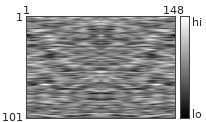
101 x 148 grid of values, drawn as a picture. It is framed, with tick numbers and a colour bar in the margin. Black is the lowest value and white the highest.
Streaks run across, left to right. On average the colour sits 50% of the way up the scale. It is mirror symmetric from left to right.
